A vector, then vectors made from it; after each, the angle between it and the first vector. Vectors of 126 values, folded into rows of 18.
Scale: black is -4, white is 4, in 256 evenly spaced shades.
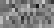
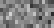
partly aligned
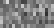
partly aligned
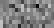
partly aligned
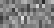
nearly opposite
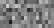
orthogonal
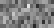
partly aligned
